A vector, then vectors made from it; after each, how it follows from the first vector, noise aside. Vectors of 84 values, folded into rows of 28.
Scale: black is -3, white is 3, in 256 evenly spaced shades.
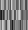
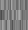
shrunk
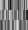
wrapped around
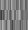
shrunk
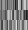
reversed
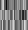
wrapped around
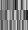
reversed
